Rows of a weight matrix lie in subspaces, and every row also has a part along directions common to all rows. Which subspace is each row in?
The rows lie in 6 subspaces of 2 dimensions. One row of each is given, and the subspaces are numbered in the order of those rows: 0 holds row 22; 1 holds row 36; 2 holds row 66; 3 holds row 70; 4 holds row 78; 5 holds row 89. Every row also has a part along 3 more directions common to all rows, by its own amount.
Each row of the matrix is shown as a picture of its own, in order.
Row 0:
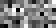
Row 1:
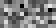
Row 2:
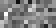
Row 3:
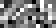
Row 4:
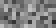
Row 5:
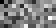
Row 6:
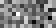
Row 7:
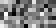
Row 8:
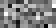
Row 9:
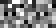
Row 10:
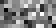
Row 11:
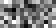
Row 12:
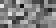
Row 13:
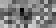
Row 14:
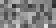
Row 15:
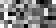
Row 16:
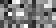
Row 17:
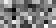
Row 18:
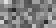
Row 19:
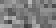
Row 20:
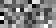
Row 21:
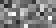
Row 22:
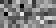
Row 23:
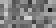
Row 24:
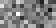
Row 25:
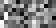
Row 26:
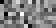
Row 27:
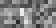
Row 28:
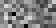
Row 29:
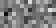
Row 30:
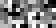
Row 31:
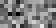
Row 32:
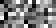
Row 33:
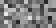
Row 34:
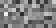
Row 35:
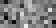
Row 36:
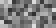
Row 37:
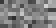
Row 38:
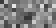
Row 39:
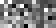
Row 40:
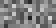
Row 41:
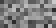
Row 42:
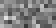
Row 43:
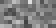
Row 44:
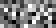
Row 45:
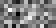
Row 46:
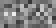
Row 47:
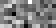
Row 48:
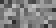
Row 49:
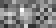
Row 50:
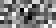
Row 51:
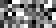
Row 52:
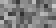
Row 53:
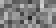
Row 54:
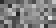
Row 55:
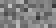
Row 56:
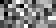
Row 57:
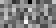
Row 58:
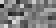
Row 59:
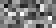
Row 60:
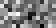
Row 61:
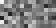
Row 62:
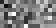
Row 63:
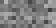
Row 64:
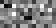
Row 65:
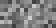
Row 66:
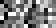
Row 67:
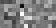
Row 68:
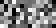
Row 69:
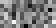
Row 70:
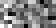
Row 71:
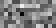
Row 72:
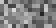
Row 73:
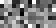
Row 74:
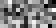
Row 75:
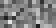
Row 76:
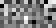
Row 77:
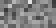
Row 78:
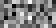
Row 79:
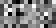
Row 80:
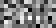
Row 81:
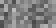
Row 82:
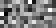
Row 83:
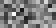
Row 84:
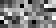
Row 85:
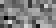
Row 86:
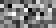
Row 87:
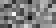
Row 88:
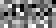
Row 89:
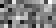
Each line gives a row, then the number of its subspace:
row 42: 3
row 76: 5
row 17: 1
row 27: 0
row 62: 3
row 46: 0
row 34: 0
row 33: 4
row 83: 3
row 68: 2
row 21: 0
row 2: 2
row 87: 3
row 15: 3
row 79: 5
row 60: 5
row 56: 4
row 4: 1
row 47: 3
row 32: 2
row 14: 4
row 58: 5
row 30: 5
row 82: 2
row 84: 2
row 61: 2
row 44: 1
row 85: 3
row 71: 0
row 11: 1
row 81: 2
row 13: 0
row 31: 5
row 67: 1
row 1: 0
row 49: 0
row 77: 2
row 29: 2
